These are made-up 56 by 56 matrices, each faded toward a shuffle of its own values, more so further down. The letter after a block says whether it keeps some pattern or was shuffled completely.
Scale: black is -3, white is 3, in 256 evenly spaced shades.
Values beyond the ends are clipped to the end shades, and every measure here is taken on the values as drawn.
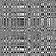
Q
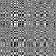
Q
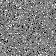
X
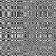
Q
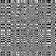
Q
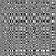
Q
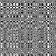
Q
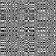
Q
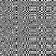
Q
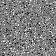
X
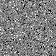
X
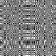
Q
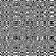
Q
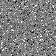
X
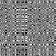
Q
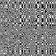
Q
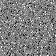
X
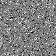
X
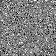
X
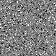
X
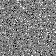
X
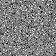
X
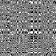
Q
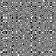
Q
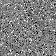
X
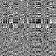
Q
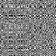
Q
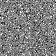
X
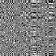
Q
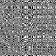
Q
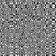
Q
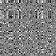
Q
